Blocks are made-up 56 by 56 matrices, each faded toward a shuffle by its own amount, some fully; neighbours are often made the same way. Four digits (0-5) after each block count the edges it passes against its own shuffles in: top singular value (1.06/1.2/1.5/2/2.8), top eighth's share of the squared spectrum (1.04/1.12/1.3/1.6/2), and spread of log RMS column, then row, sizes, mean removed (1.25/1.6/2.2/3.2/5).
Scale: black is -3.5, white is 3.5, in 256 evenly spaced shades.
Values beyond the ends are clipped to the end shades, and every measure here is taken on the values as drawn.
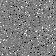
2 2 0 0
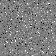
1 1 0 0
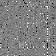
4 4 2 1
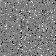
2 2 1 1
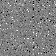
2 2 0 0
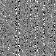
1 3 3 0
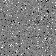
0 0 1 0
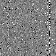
3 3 2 0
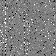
2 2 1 0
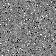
0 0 0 0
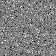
0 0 0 0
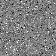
1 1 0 0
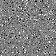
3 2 0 1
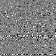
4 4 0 3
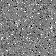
0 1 0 0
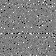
3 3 0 1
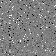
2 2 1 0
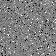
0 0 0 0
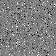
2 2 0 0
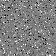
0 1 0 0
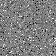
2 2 0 0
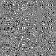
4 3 2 2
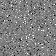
0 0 0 0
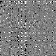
4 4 2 2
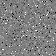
1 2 0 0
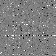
3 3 1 1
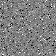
2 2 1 0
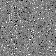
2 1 1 0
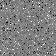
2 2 1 1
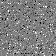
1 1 0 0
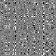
4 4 3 2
